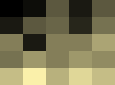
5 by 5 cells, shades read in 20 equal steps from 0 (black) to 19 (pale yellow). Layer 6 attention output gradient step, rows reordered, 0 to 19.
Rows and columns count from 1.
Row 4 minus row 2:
7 5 2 9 2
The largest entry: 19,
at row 5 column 2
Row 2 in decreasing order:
9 8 7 3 2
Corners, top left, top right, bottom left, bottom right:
0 7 15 15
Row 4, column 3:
10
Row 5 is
15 19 14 17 15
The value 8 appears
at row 2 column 3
